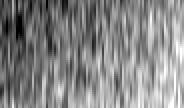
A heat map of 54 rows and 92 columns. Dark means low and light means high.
The top left is the ninth with the lowest average. On average the colour sits 50% of the way up the scale. Streaks run downward. Values rise toward the bottom right.
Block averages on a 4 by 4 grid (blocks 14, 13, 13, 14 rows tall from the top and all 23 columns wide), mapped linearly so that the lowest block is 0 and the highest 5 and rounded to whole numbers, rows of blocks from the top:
0 1 2 3
0 1 2 4
1 2 3 4
2 3 4 5
